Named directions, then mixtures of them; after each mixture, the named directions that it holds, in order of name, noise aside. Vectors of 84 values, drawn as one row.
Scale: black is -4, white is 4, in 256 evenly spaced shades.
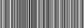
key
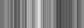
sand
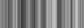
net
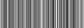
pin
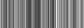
pin, sand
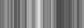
sand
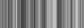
net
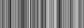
key, net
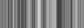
net, sand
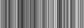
net, pin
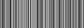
key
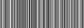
key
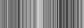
pin, sand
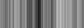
sand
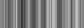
net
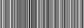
key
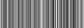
pin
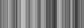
net
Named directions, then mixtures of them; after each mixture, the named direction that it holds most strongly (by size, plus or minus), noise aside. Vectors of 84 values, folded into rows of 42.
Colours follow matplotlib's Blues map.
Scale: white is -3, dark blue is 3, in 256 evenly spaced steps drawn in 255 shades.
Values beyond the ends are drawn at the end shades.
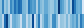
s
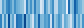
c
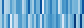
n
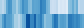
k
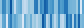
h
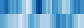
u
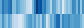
u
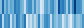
c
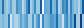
n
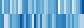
s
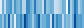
c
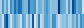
s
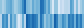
k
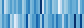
n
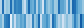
s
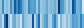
s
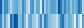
n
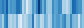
u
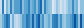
k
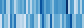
c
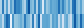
s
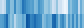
k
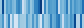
n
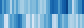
k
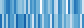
c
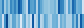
s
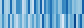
n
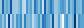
c
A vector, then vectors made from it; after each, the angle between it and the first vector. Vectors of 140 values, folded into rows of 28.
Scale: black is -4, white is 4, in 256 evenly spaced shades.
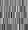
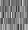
nearly opposite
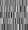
nearly parallel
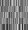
partly aligned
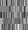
partly aligned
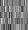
partly aligned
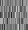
nearly parallel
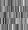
orthogonal
